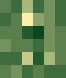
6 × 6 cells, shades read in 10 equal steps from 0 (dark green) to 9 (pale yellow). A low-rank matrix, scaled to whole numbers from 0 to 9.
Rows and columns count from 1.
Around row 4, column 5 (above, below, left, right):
4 6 2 3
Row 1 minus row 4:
-1 -1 3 0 0 -1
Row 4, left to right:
4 3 3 2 4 3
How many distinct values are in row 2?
5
